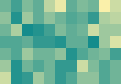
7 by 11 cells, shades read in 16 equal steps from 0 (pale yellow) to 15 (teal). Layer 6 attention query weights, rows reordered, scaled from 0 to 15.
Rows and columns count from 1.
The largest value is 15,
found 2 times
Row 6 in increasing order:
3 6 8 9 9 9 11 11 13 13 14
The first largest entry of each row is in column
2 2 3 9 7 2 2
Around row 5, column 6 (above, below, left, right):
14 13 9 14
